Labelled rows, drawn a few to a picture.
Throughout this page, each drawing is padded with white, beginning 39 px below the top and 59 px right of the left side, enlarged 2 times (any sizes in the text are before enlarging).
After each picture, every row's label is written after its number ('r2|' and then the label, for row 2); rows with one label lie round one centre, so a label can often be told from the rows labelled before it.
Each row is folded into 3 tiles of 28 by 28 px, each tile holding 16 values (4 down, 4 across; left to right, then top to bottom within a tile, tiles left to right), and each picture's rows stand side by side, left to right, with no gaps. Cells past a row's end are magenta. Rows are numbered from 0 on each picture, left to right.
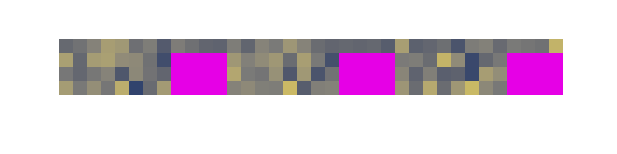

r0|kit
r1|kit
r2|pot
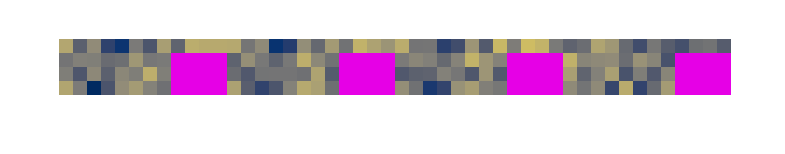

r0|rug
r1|rug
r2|rug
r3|kit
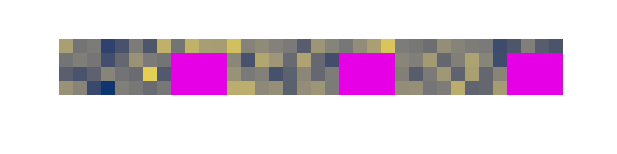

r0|rug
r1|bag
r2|kit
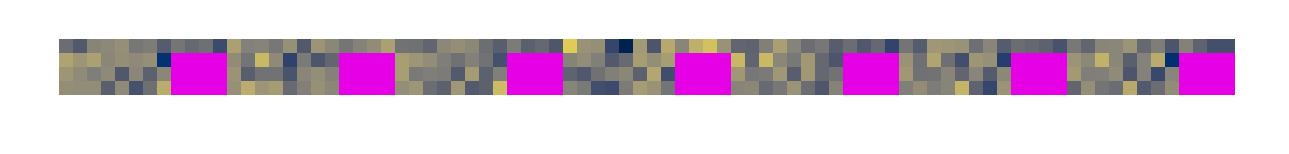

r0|kit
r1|bag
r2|kit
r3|rug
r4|kit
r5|kit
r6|kit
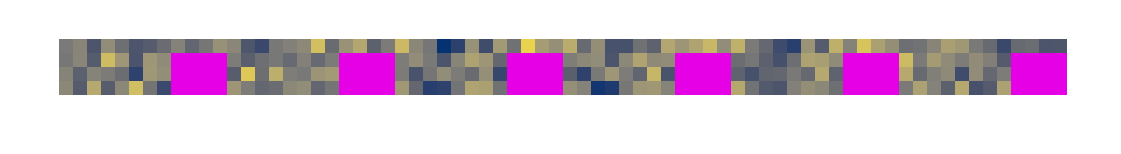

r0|pot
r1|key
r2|rug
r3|rug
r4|rug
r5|kit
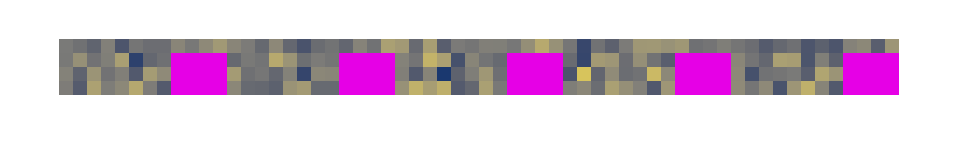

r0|pot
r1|pot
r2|bag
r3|key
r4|pot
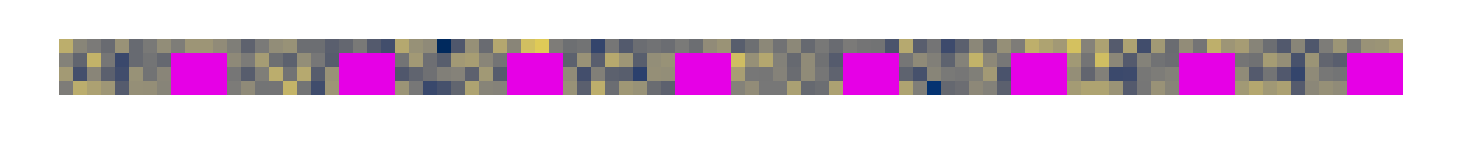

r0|bag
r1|kit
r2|rug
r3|pot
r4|kit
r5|rug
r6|bag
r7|bag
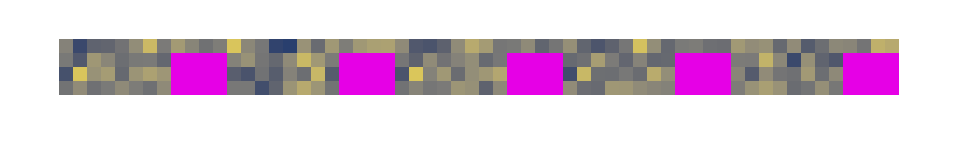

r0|key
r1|rug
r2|key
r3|key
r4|bag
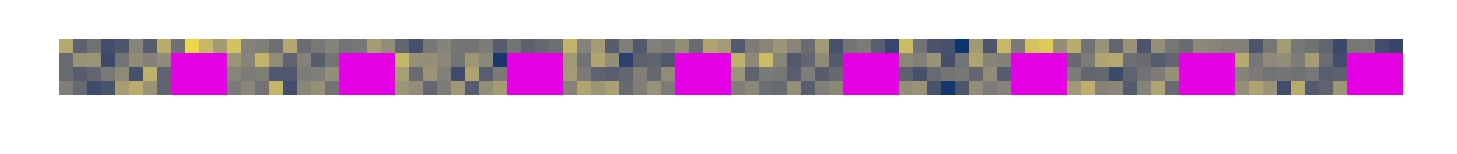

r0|rug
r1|bag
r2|kit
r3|bag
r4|kit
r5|rug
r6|bag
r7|kit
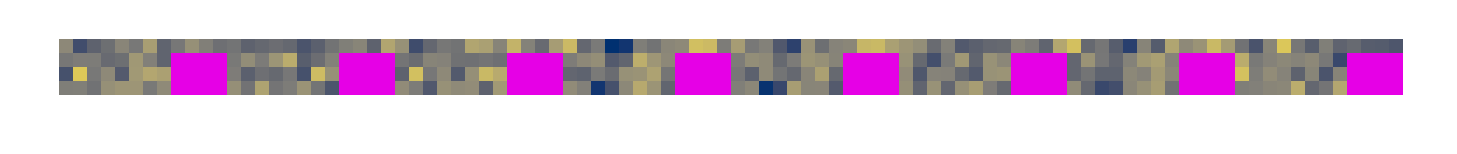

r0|key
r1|pot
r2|key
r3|rug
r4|rug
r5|pot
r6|rug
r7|kit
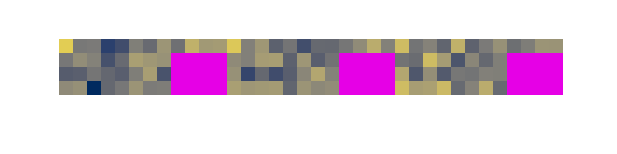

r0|rug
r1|bag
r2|bag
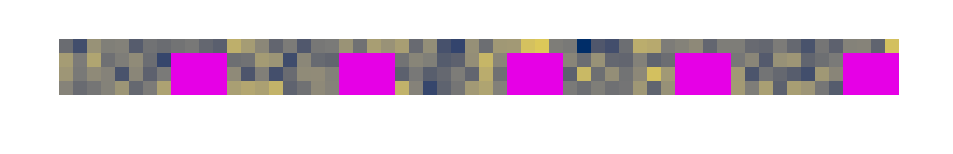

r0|kit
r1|bag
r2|rug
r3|key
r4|pot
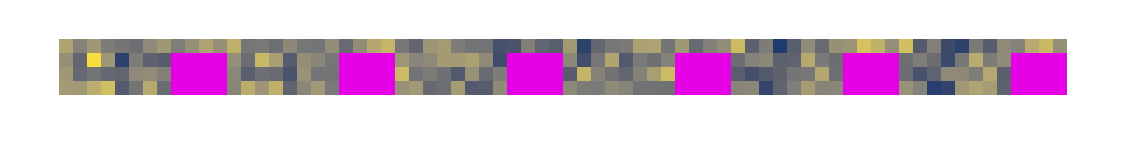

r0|bag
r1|bag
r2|kit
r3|key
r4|rug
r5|rug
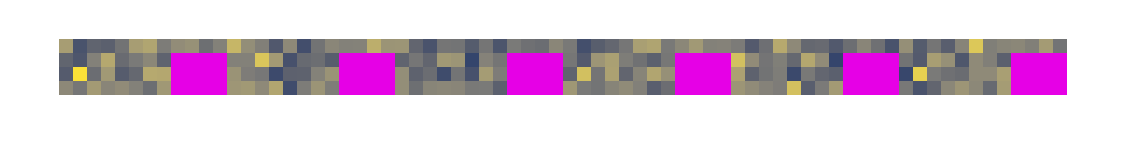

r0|key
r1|bag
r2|pot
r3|key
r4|kit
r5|key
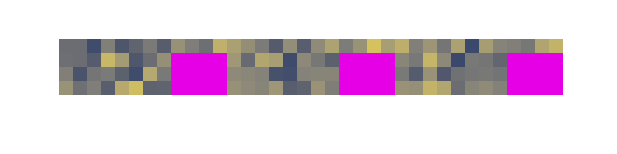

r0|pot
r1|bag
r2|bag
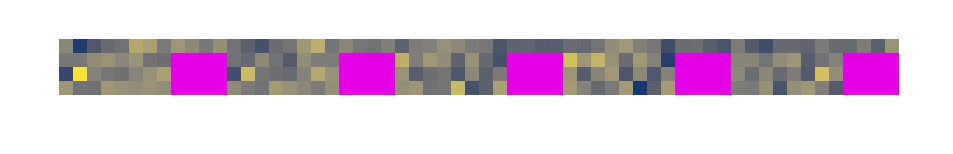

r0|key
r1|key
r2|kit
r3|kit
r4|pot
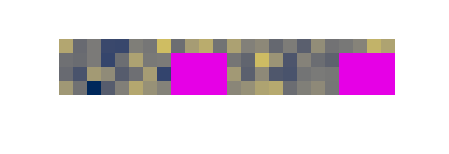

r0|rug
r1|bag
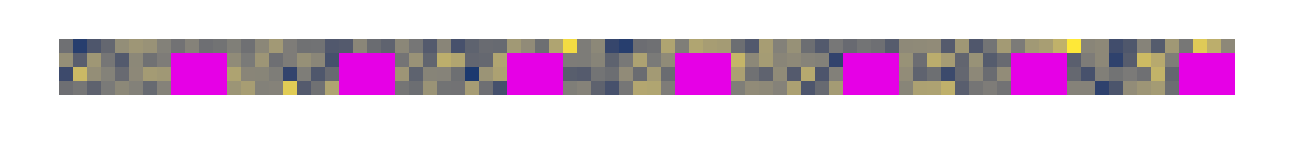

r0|key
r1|kit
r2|pot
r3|rug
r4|kit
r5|bag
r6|rug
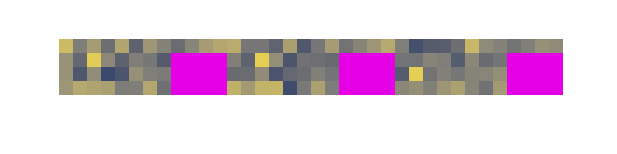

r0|bag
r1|bag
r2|key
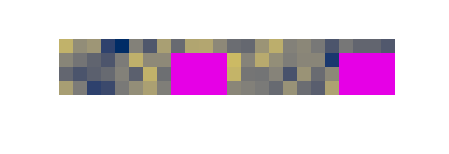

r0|rug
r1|kit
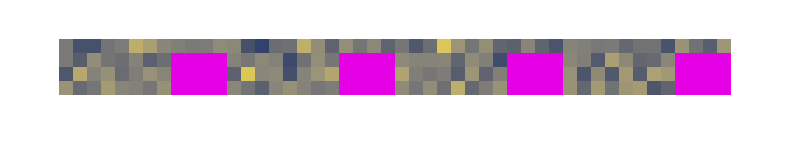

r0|key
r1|key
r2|kit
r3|pot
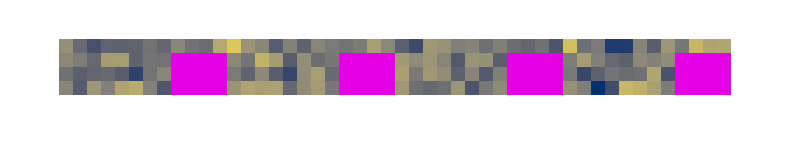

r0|pot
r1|bag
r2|kit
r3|rug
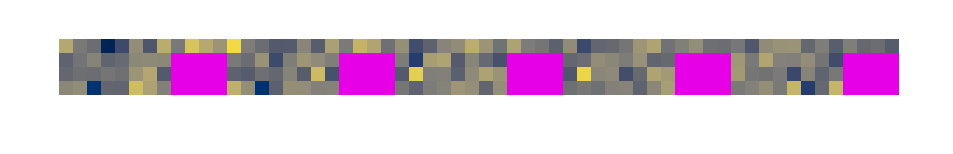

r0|rug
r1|rug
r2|key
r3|key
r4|kit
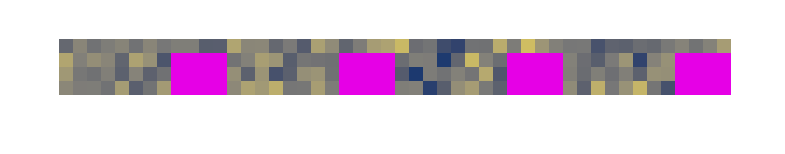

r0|kit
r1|bag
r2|rug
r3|pot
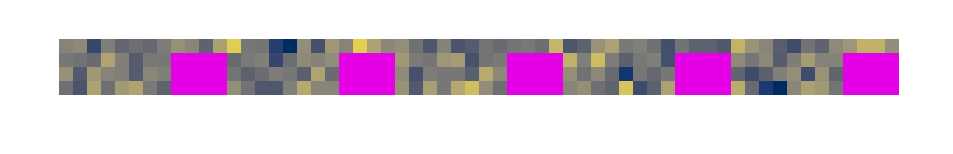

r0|pot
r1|rug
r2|pot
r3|kit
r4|rug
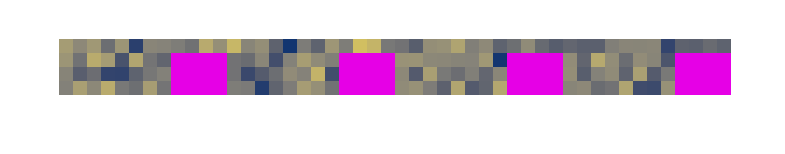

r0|bag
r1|rug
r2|kit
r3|kit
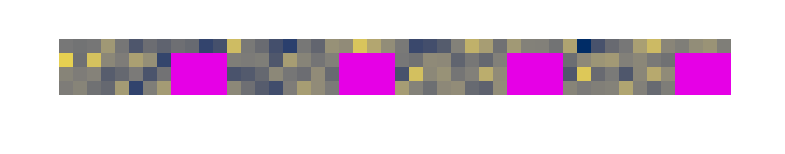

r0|kit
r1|rug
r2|key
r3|key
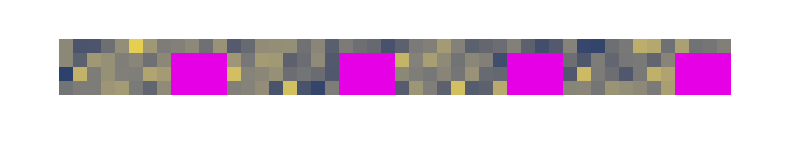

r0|key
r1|kit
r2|kit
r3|key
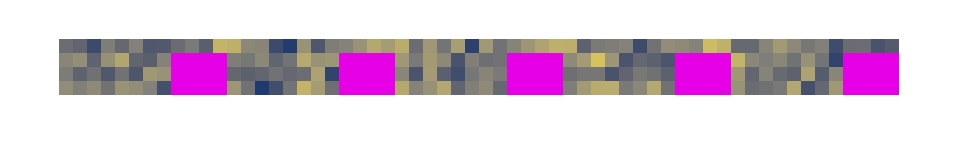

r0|pot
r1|rug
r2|bag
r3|bag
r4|kit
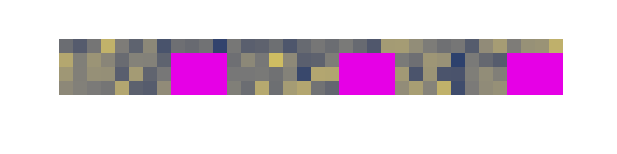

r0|kit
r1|pot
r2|bag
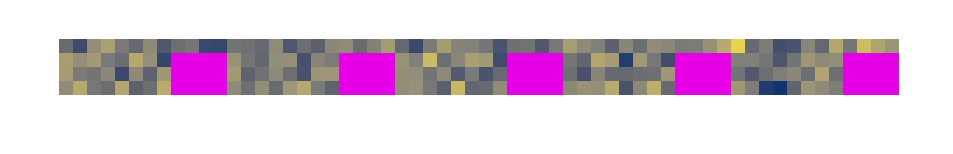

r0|kit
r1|pot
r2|kit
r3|bag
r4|rug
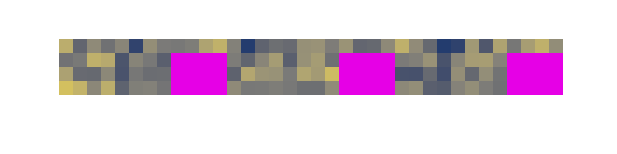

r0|bag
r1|key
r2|rug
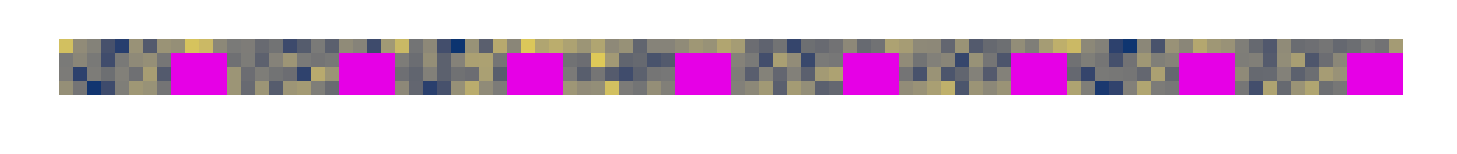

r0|rug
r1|pot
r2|rug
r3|bag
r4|pot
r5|bag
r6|rug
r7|pot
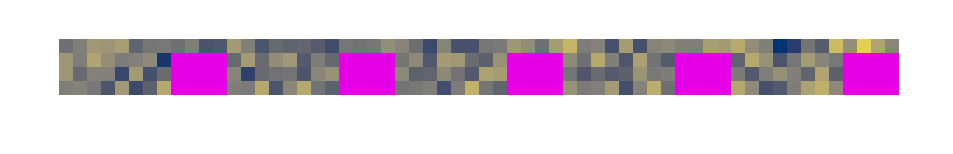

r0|kit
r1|pot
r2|pot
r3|bag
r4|rug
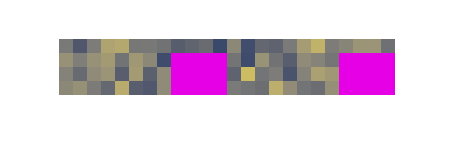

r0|kit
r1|key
